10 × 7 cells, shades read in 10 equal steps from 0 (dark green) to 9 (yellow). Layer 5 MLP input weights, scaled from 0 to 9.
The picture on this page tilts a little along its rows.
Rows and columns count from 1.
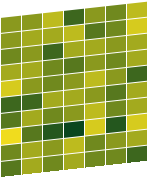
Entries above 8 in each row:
0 0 0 0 0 0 0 1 0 0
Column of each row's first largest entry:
3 7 4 1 1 3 5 1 4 2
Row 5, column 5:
7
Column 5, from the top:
5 3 6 5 7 5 7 8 4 4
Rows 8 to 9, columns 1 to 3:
9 3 1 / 4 6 5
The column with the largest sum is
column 7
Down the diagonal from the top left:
5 6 2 3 7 3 6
